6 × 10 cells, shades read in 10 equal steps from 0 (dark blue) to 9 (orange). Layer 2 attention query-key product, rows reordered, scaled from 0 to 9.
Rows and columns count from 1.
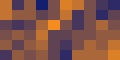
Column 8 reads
4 4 4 4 6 6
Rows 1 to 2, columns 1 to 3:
7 2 5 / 7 5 5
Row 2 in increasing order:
1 2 3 3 4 4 5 5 7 7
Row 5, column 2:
3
